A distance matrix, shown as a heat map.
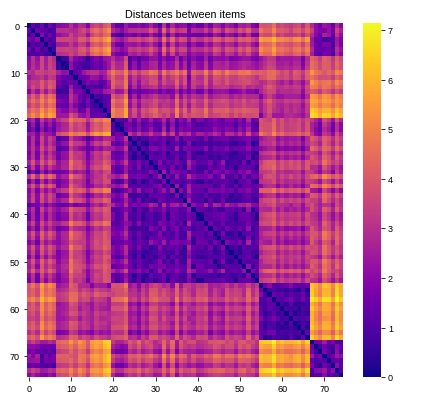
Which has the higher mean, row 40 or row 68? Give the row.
68
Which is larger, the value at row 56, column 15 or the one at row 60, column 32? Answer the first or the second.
the second
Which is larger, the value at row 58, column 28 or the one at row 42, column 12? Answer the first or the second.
the second
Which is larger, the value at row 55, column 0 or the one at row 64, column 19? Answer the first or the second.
the first
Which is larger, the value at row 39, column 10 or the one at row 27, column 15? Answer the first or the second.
the first
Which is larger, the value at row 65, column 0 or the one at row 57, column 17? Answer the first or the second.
the second
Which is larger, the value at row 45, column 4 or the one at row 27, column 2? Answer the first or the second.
the first
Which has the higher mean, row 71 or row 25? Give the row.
71
